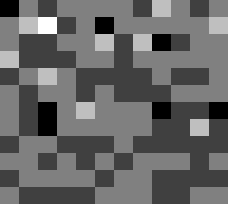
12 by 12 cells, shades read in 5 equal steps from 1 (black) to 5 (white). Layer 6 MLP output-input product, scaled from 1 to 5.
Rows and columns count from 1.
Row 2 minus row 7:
0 2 4 -1 -1 -2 0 0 2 1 1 3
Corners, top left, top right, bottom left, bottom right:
1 3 3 3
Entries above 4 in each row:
0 1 0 0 0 0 0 0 0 0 0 0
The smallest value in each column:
1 2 1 2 2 1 2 2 1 2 2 1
